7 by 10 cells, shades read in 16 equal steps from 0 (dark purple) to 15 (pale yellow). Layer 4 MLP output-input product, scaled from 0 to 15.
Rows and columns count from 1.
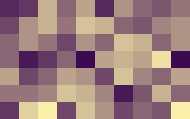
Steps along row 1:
up up down up down up down down up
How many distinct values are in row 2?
8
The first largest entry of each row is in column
3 5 7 9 7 4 3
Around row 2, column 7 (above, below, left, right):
9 12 11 5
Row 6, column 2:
7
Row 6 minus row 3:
1 -2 1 8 2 2 -11 -6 5 -3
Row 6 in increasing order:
1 5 6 7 7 8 8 11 11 12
